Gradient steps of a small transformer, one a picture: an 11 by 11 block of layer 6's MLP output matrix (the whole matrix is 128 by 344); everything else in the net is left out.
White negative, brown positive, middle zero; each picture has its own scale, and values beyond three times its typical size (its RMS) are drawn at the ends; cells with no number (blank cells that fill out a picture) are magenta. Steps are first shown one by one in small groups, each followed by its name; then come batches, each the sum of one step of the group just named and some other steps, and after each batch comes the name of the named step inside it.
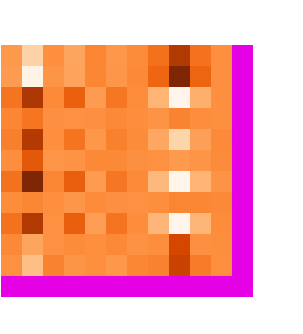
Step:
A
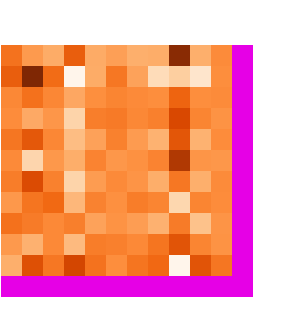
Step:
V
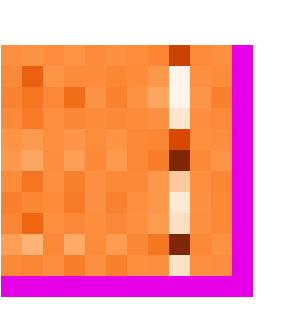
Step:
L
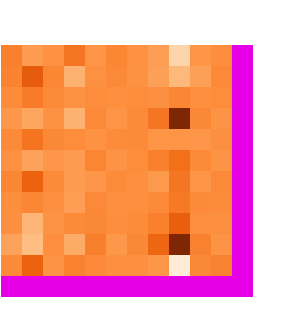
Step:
V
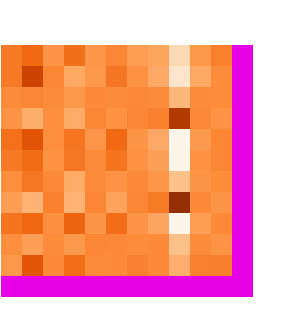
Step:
V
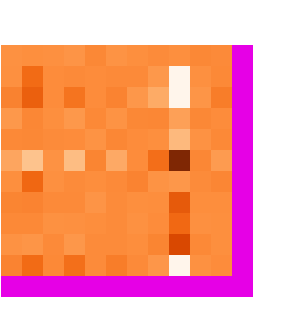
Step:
L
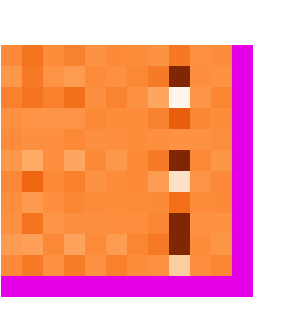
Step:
L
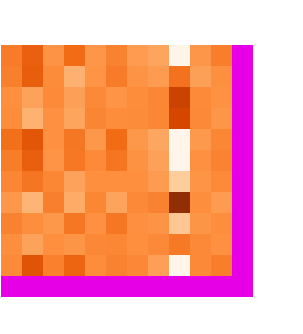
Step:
V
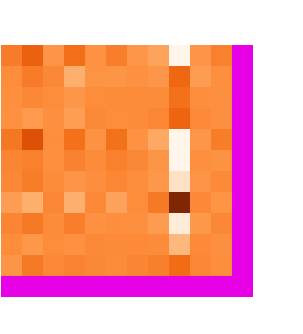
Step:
V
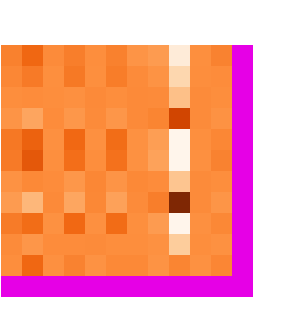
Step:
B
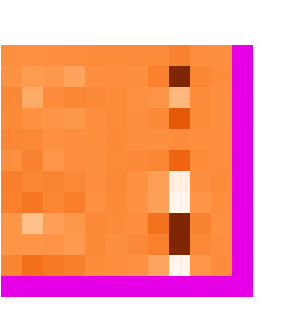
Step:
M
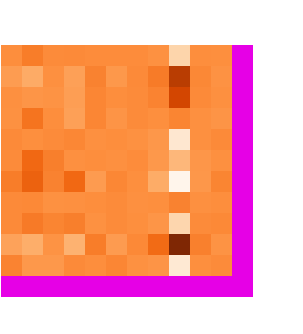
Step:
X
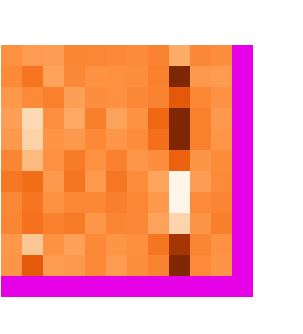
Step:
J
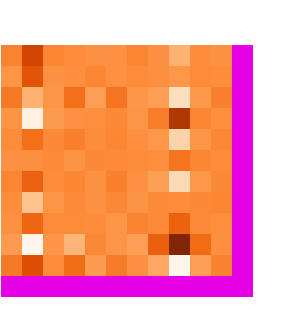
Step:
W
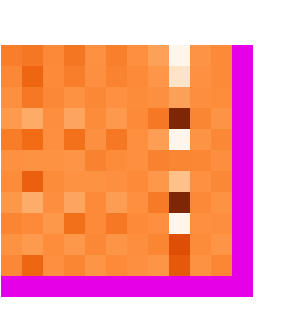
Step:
B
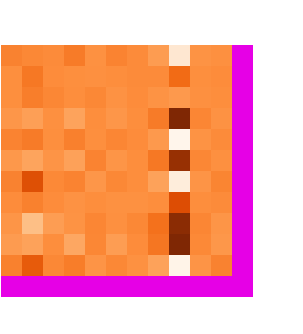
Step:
M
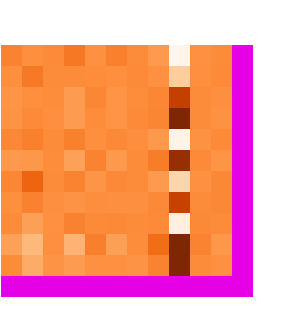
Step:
X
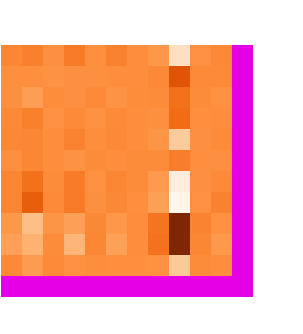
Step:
M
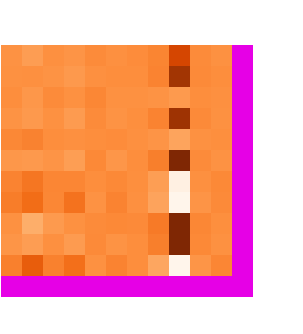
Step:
M
